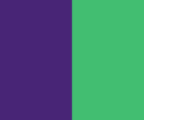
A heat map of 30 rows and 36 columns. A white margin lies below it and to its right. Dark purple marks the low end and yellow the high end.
The table splits into one row of 2 panels. Panel 1,1: very low, flat. Panel 1,2: high, flat.
